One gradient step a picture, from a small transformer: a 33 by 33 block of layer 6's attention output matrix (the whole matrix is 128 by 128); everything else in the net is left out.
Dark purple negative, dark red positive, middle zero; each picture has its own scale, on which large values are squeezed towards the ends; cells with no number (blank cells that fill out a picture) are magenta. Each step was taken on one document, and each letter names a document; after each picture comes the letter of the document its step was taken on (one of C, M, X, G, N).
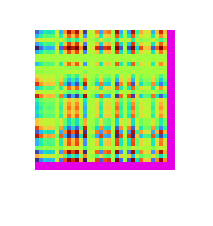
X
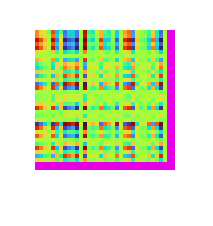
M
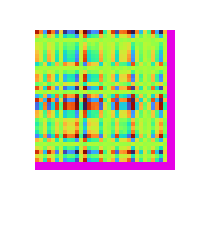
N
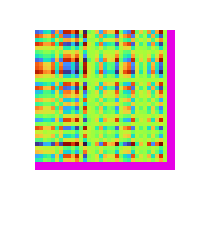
M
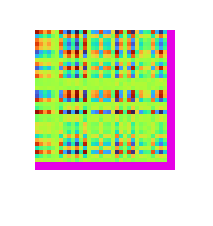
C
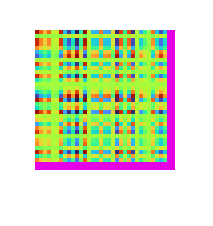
C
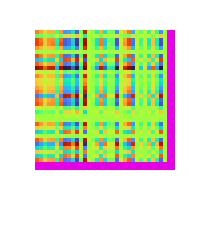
M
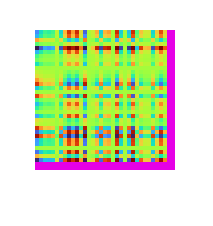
X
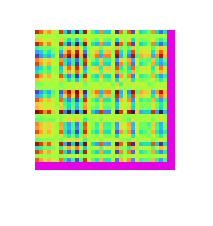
C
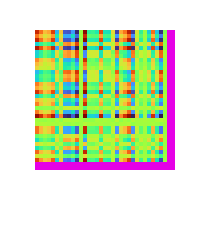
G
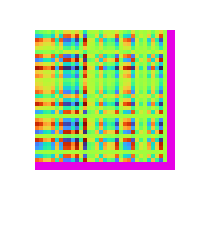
M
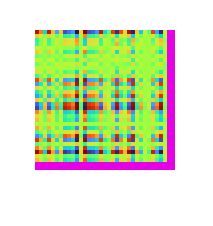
N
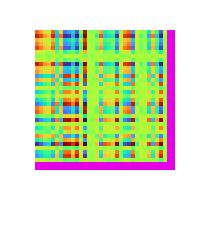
M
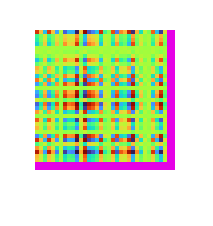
N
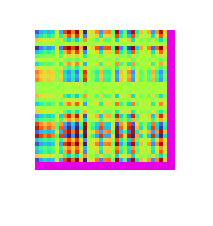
X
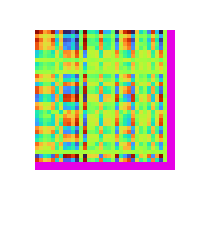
G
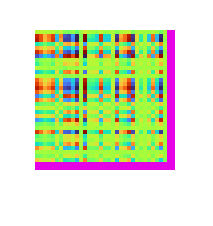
G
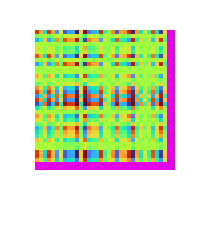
N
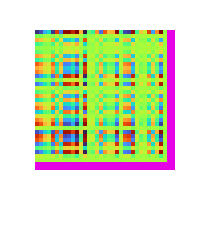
M
